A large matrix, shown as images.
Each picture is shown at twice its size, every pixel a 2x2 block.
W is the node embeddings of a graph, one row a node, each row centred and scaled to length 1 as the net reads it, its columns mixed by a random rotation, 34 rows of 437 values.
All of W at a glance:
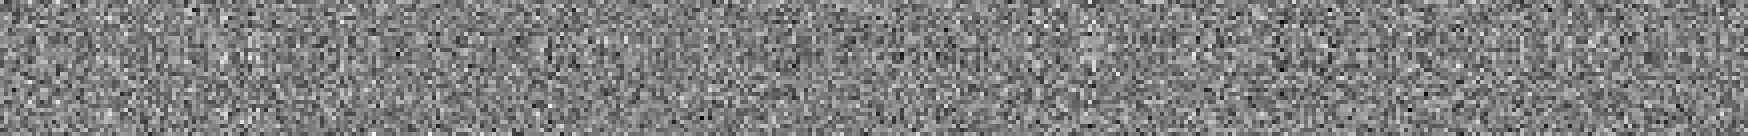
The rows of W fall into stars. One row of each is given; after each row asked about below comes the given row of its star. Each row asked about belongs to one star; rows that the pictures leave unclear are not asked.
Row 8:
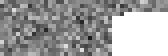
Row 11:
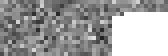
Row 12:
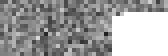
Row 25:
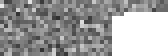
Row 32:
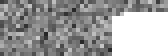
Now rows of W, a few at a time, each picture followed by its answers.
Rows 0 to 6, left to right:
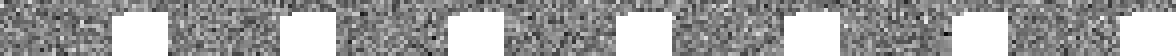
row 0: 25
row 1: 8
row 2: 32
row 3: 12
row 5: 12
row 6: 25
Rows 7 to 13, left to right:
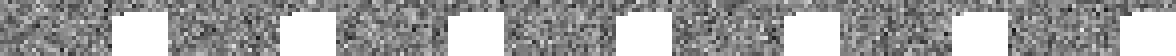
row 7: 11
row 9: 11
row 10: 11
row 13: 11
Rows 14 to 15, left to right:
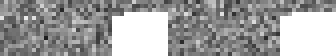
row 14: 11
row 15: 32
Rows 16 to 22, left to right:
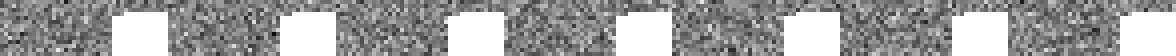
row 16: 12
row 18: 8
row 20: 25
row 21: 8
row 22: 12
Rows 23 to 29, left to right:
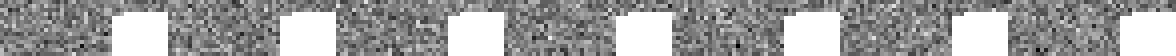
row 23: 12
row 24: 12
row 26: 25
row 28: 11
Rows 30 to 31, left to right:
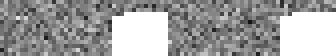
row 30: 11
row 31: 8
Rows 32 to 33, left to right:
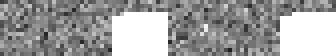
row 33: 25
